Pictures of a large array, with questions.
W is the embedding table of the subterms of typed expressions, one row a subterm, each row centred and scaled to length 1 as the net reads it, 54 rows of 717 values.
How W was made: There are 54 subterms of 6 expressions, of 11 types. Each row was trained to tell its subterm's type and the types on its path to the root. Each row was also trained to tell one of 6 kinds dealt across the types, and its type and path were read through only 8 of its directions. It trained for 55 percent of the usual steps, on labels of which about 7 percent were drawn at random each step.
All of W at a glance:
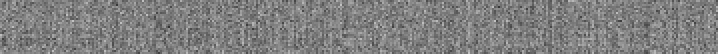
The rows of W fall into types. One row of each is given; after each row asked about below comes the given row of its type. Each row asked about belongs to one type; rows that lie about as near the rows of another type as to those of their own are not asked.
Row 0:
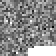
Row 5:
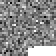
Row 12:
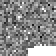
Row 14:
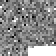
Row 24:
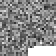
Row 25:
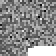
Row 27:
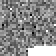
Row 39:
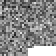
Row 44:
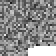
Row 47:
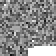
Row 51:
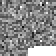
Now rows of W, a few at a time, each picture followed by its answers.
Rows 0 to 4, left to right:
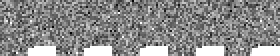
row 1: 47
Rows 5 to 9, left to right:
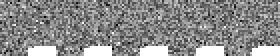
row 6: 39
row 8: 47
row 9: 51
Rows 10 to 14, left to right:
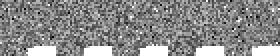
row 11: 51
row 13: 51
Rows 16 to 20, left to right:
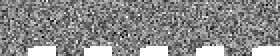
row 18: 0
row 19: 12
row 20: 47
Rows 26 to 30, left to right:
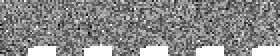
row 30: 25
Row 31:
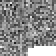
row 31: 0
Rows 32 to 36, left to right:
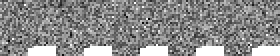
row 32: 39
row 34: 12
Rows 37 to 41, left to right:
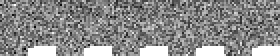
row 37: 47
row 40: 51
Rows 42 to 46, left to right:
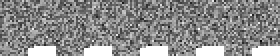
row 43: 25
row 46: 14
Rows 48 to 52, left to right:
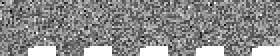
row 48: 0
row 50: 25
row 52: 25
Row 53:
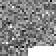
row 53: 24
